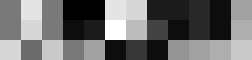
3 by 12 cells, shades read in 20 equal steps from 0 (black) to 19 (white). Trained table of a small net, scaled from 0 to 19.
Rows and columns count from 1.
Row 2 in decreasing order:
19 16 14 13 9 9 5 3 2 1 1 1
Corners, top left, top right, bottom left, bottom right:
9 12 16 15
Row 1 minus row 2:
0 1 0 -1 -2 -2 2 -3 1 0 0 -1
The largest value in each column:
16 17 15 9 12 19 16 5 11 12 13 15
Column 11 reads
1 1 13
